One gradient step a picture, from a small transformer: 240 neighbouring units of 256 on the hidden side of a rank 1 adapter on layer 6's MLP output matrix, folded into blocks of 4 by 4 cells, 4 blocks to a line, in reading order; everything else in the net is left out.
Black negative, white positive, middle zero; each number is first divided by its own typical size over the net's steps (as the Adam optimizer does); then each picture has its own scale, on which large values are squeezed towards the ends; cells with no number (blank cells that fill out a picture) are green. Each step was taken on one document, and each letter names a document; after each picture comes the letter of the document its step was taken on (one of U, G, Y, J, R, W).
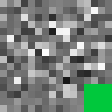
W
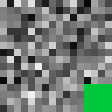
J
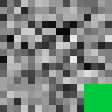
W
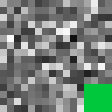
W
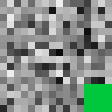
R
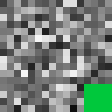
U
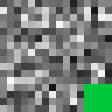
J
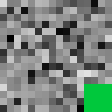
W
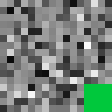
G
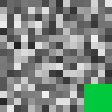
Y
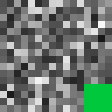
R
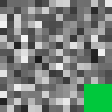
Y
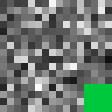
R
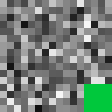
R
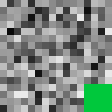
J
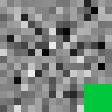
W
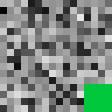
J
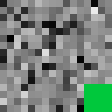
W
